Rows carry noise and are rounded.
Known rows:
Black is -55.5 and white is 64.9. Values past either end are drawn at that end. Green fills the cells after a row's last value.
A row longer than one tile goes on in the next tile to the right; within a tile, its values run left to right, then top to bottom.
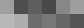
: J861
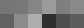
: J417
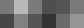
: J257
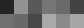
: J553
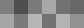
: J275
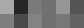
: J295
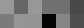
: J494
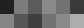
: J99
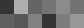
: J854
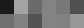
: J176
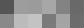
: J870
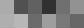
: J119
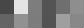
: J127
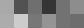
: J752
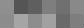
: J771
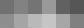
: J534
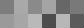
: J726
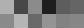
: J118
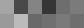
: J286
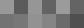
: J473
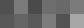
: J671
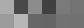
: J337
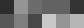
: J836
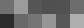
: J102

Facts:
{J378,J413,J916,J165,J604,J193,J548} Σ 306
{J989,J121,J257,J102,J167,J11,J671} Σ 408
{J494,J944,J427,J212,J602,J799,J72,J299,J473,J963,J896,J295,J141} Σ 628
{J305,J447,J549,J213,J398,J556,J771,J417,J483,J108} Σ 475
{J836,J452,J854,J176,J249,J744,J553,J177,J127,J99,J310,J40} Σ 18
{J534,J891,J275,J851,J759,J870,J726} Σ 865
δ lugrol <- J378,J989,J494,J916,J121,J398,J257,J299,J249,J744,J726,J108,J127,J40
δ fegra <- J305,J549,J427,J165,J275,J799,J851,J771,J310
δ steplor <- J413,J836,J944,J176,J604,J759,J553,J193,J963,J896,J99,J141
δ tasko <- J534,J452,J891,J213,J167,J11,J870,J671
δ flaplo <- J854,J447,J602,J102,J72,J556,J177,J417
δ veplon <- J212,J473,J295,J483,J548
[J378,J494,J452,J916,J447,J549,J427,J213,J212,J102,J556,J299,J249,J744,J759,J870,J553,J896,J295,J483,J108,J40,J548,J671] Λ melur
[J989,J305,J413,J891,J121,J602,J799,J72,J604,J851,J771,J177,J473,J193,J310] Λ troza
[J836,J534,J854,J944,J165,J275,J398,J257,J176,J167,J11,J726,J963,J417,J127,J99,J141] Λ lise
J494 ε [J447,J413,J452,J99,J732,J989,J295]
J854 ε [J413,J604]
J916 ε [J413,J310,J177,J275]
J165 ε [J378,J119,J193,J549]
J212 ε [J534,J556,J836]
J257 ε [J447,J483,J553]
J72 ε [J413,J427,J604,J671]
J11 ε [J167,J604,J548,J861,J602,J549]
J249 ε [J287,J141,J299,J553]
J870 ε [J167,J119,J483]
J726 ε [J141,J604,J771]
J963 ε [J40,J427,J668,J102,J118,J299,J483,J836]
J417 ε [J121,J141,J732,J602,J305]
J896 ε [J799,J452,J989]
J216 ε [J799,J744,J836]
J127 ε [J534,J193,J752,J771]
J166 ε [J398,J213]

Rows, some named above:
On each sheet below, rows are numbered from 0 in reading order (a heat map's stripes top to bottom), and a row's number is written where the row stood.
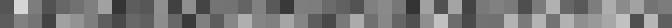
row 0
J249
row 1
J121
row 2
J177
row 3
J602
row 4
J944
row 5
J166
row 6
J275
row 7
J726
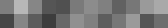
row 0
J257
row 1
J548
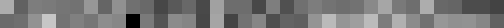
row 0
J483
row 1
J494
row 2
J604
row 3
J310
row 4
J851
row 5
J299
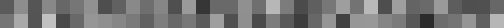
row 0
J193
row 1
J305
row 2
J167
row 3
J257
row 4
J212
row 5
J102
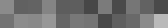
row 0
J213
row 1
J452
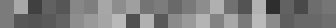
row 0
J121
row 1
J726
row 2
J891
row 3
J732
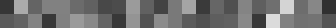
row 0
J854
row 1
J413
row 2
J121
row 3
J963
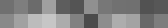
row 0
J534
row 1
J556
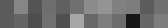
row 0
J671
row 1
J916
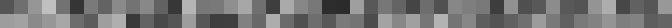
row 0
J759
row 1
J72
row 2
J11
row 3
J896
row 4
J553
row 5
J944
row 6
J447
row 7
J378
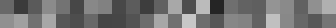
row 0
J141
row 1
J989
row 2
J216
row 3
J165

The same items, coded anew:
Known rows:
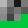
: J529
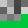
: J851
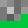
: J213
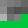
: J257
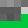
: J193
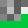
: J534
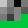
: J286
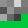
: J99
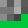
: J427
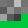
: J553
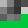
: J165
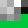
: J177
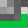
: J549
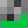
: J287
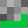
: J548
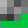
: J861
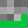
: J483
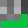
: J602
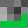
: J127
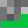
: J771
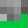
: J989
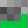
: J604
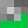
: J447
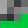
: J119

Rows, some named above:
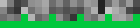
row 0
J165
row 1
J989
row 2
J944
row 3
J870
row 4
J854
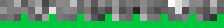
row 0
J167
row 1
J534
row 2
J671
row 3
J944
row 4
J494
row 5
J257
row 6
J275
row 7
J141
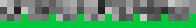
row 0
J759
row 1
J11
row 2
J989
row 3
J726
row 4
J299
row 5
J896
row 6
J413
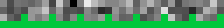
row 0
J963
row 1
J102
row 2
J166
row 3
J916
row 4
J121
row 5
J378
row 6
J896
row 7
J452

